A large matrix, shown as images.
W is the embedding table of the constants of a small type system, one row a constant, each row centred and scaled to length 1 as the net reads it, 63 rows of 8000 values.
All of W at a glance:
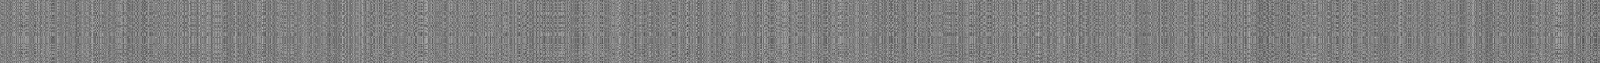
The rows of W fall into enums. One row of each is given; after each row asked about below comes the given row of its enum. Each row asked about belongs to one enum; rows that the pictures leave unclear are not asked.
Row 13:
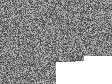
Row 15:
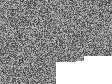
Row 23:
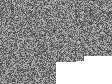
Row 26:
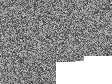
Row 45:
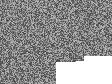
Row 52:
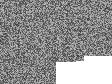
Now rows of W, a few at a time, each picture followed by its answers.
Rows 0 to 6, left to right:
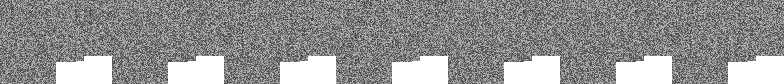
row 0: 23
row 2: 52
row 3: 15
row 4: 45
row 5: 45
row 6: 52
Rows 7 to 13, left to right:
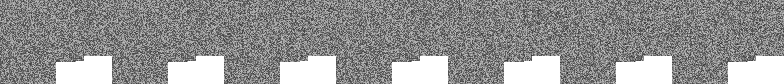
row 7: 45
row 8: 45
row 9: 52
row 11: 23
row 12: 13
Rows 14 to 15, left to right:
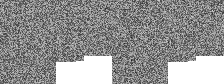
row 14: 52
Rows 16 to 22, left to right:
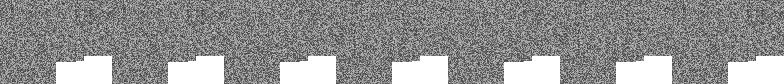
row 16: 23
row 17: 23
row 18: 45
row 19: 52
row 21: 52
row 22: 23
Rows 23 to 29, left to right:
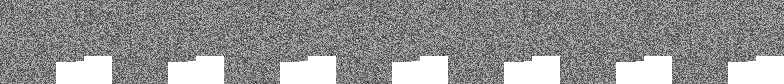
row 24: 52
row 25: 26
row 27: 23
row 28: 45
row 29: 52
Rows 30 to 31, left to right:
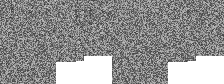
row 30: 23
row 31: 45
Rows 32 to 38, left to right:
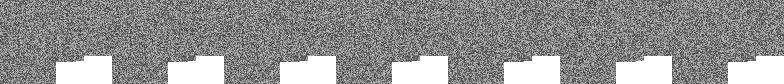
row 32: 52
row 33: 13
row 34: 13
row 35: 13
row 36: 45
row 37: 15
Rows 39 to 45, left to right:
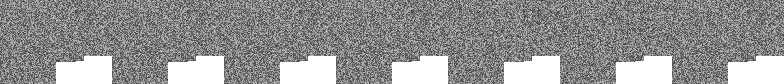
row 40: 45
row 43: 23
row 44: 13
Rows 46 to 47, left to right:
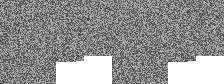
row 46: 52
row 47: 45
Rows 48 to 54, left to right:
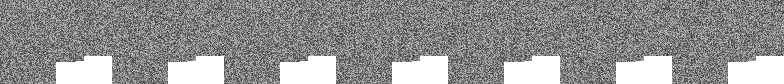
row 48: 45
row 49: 26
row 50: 45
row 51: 52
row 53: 26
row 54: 15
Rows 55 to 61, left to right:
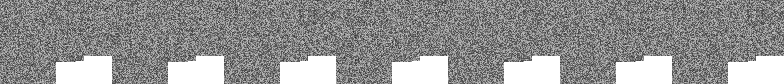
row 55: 13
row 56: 52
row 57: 23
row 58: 15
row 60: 13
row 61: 23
